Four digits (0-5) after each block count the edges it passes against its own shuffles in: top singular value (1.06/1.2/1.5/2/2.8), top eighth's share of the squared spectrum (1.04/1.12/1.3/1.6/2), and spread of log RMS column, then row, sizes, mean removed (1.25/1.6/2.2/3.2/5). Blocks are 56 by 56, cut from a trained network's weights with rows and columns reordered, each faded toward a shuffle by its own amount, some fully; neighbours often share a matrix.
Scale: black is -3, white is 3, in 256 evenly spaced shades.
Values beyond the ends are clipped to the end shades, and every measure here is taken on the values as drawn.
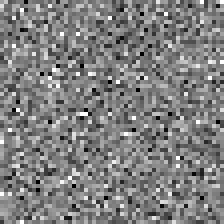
1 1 0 0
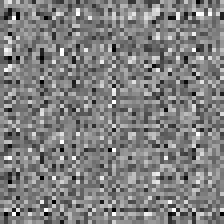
4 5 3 2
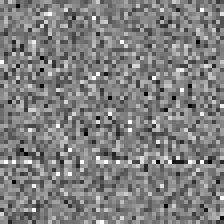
2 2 0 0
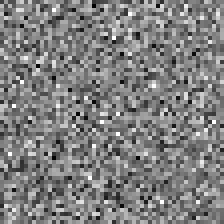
2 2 0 0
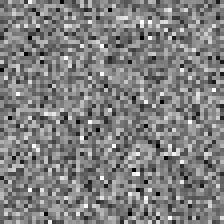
0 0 0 0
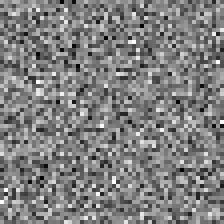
2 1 0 0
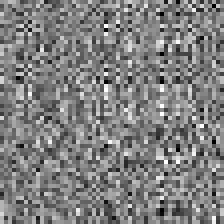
4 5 3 1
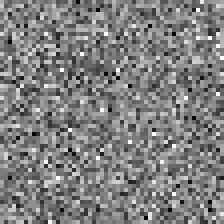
2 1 0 0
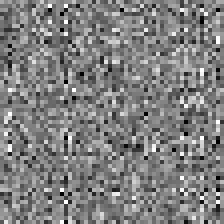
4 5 3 2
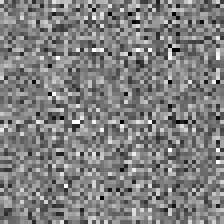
3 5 2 2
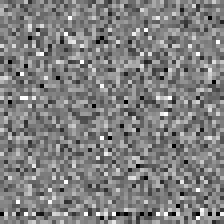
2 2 0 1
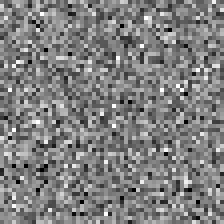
0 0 0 0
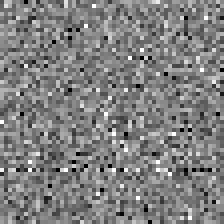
2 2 0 1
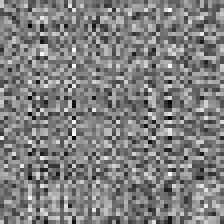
4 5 3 1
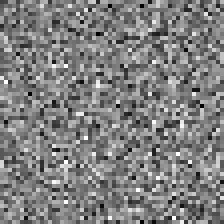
3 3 1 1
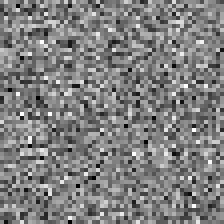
3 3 1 1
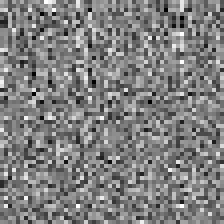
3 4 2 1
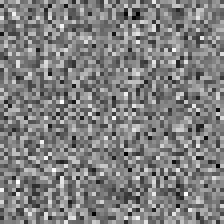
3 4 2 0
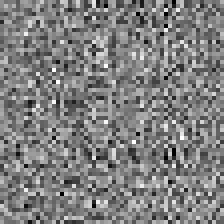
4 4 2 1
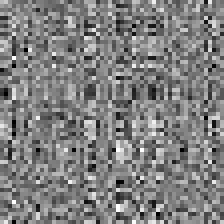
4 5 3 2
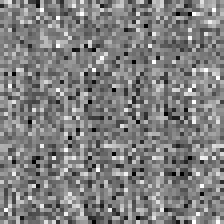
3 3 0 2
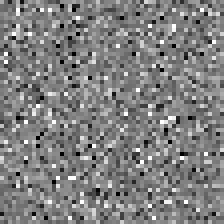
0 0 0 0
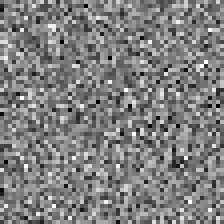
0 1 0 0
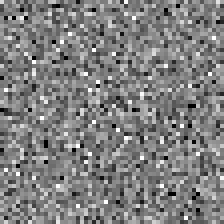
1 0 0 0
